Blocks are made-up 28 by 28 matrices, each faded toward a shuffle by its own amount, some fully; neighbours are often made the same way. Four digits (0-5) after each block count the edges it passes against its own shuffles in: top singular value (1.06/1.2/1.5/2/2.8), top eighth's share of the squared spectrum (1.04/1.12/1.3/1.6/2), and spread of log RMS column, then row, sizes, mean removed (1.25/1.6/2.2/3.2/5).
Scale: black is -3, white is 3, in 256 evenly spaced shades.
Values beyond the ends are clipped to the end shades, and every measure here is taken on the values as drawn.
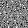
1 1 0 0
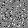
0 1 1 0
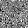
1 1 0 1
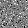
0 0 0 0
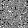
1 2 0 0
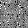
0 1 1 0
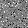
0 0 0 0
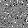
1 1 0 0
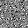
1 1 0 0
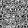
3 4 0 2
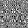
3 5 2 2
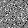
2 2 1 0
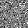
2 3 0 1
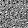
1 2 0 0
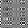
4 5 3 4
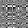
4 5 3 3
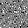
2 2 0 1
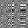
4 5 3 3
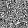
1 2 0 0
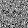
1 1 0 1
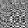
4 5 2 3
